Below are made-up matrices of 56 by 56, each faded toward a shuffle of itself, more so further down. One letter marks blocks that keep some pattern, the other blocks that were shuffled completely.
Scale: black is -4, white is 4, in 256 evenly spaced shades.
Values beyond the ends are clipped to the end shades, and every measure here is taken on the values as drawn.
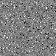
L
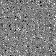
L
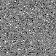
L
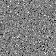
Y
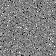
Y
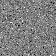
Y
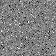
Y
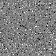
L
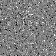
L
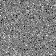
Y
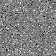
L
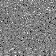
L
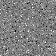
L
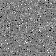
L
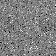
L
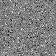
L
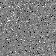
Y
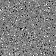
Y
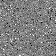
L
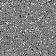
L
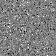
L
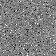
L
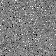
L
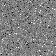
Y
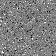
Y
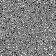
Y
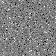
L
